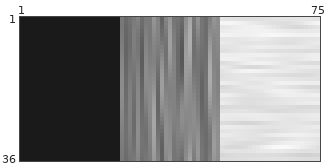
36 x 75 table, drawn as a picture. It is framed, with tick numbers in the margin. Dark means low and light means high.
It is made of 1 by 3 panels. Panel 1,1: very low, flat. Panel 1,2: middling, streaked downward. Panel 1,3: very high, streaked across, faint in contrast.
